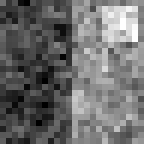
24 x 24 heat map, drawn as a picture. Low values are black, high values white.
Average level on the scale: 40%. Seam: vertical, 50% of the way across, the right part higher. Ninth with the highest average: top right. Odd patch: higher, in the top right.
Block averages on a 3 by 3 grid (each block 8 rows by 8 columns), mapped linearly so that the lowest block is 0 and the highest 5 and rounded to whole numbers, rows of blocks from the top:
1 2 5
0 2 3
0 2 3
